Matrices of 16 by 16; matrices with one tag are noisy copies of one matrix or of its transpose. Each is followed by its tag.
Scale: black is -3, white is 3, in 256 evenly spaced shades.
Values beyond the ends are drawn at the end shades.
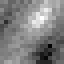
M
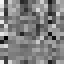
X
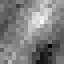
M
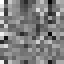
X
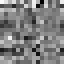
X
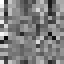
X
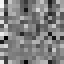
X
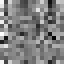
X
